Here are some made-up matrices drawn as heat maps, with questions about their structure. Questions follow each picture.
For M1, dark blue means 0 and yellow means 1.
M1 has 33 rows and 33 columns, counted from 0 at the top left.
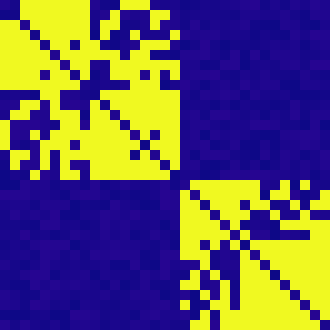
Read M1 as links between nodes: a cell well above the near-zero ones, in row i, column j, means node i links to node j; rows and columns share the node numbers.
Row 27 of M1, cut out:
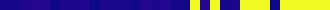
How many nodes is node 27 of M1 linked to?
10
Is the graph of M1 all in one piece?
no
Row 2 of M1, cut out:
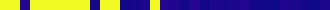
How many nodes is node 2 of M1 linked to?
11
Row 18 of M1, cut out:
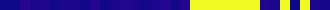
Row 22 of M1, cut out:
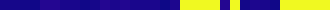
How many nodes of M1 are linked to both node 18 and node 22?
6
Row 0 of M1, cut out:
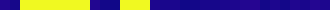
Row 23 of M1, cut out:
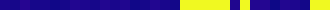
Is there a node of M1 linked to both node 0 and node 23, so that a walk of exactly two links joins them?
no
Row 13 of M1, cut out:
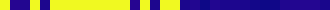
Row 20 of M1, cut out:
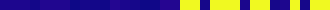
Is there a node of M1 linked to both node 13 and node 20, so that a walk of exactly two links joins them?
no
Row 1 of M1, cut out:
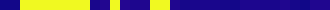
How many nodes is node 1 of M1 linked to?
10
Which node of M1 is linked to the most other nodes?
node 6
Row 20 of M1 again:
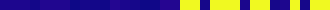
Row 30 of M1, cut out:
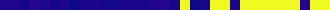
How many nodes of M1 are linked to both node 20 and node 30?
8
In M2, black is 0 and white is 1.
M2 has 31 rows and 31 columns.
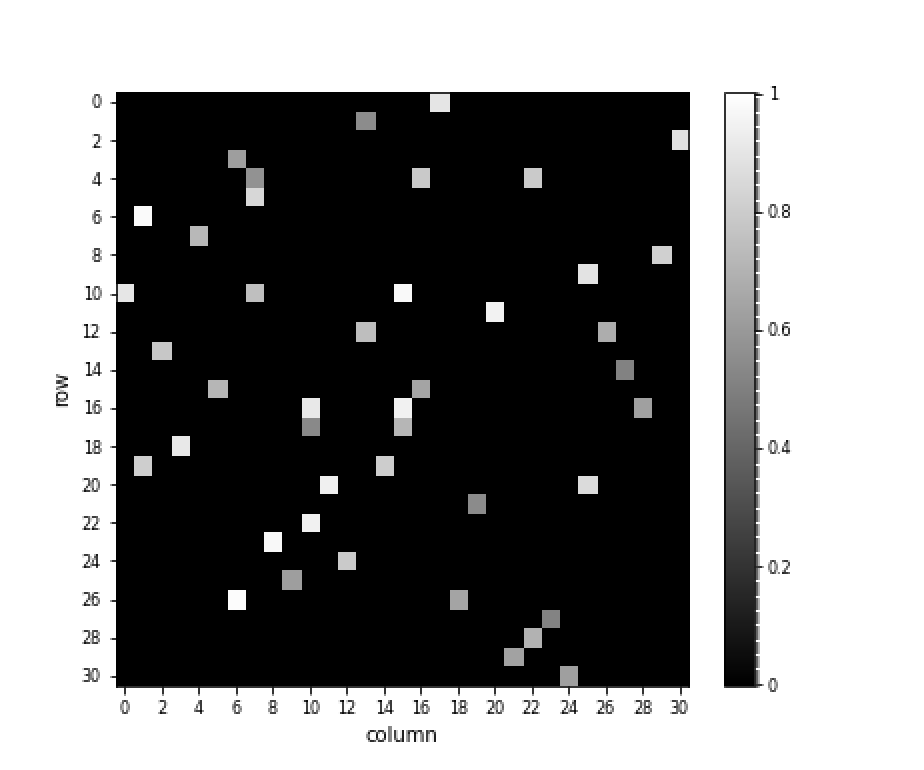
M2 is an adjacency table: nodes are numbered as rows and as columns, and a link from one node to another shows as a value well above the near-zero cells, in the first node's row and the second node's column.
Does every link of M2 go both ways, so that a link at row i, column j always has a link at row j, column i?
no
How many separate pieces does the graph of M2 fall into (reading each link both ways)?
3
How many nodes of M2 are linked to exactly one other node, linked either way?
2
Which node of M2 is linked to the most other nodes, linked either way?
node 10
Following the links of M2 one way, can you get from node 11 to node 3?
no
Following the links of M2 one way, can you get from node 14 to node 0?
no
